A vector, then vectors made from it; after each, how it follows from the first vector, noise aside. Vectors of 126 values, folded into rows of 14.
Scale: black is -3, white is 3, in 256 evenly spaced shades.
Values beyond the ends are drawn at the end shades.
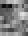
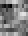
copied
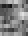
copied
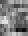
reversed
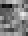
copied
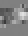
partly zeroed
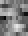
wrapped around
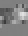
partly zeroed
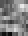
wrapped around
